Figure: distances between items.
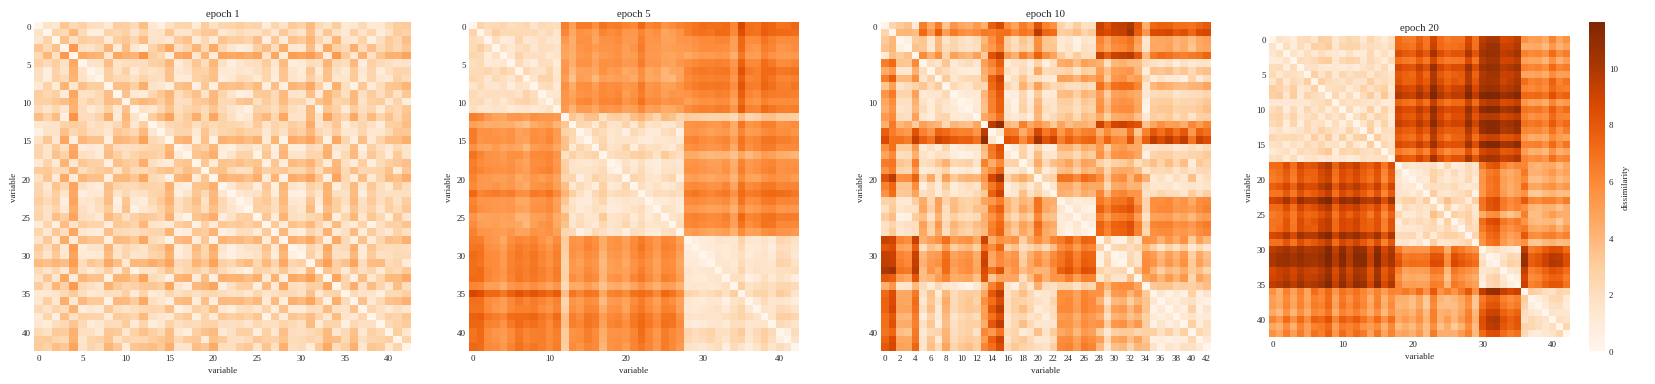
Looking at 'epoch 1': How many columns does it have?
43
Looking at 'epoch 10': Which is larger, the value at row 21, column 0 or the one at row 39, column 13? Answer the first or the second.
the first
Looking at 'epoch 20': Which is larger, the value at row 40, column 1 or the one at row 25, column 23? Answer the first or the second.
the first
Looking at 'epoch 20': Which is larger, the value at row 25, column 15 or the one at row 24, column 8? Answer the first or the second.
the second
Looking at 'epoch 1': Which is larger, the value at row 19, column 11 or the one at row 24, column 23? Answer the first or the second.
the first
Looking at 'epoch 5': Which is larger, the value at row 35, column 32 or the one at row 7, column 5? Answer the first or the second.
the first
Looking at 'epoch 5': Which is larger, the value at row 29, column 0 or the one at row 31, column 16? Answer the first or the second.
the first
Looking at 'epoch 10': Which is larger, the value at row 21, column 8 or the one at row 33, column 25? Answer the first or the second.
the second
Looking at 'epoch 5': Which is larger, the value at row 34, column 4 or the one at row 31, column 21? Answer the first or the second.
the second
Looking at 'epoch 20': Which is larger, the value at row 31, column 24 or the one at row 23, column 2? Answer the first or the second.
the second
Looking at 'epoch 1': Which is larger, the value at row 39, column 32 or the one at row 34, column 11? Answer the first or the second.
the second
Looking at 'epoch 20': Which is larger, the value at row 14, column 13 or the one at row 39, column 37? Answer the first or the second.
the first
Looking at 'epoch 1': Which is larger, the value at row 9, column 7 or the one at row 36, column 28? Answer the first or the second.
the first
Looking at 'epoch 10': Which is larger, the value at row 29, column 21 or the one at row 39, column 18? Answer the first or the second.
the second
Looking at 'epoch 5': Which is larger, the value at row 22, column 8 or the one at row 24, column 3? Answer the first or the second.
the first
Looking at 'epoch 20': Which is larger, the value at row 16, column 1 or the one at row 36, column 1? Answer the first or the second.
the second
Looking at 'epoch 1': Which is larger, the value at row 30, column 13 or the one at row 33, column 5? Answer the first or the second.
the second
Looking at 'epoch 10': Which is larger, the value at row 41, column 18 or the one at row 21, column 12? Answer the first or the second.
the first
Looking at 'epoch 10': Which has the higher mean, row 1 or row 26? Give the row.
1
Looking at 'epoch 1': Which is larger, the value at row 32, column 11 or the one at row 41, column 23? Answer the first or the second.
the second
